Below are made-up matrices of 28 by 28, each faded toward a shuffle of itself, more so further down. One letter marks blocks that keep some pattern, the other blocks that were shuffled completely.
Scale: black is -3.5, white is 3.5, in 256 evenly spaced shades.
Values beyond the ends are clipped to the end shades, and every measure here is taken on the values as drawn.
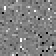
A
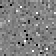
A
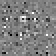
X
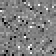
A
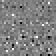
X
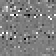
X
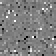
A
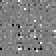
X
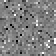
A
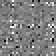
X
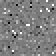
A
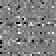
X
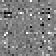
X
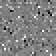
A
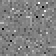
A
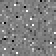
A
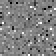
A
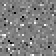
A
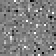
A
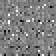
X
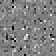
X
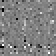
X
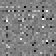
X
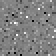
A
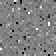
A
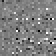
X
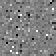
A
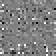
X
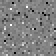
A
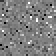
A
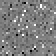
A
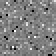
A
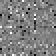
X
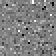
A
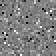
A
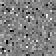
A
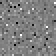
A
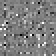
X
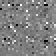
X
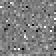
A
